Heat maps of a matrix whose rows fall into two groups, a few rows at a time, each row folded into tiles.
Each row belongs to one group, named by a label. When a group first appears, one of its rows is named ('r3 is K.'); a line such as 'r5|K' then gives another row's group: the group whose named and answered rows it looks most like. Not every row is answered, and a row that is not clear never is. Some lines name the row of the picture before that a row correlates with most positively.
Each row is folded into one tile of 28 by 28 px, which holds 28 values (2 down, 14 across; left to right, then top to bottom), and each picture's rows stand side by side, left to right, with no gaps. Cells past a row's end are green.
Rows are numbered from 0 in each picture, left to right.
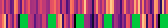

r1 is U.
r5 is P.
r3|U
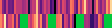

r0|P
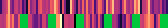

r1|U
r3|P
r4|U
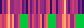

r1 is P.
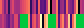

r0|U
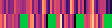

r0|P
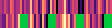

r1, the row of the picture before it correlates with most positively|1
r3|P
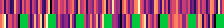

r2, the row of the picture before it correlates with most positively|1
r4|U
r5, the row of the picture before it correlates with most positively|3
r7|P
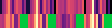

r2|U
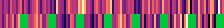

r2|U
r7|P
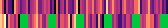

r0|P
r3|P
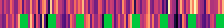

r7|U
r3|P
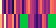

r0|P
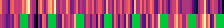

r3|P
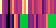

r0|U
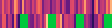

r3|U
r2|P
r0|P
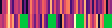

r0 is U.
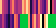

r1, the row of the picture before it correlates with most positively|3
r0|U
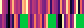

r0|U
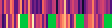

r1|P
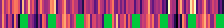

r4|P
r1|U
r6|U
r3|P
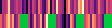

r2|U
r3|P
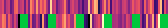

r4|U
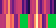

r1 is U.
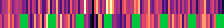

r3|U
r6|P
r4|U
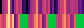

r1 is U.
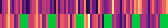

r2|P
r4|U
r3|P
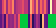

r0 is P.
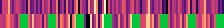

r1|P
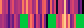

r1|P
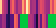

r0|U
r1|U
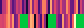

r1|P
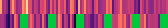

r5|P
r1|P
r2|P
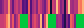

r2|U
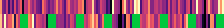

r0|P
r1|P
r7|U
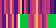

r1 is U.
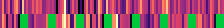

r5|U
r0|P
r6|P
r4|P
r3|P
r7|P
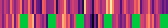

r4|U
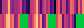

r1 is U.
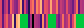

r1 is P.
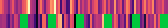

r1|U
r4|P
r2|P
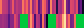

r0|U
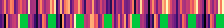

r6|U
